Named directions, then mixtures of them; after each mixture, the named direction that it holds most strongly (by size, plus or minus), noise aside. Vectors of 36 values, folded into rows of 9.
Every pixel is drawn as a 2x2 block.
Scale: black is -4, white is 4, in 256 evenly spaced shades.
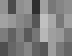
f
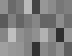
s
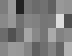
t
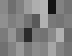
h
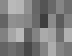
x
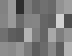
t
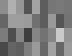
s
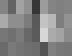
f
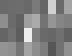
h
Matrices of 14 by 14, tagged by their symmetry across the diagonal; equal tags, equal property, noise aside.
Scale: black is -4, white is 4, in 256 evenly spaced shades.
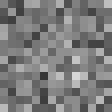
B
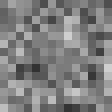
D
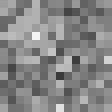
B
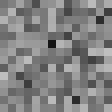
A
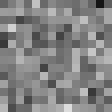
A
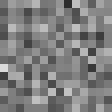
D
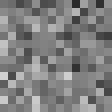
D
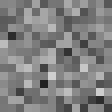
A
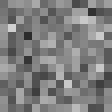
A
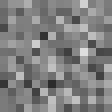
D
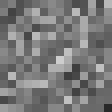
B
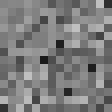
B
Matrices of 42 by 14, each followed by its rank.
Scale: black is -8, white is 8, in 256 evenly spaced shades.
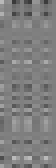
one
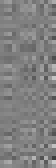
two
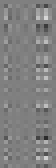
one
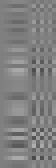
one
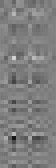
two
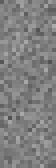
full rank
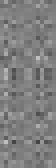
two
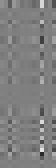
one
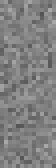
full rank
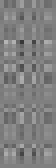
one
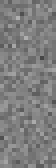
full rank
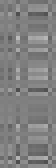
one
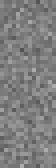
full rank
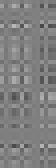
one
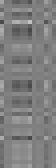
one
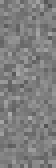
full rank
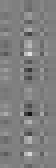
one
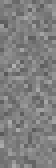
full rank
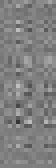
two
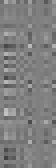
two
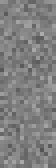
full rank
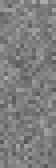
full rank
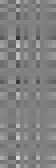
one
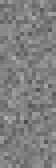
full rank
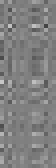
two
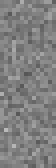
full rank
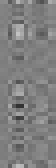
two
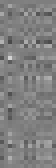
two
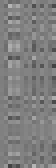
two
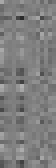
two
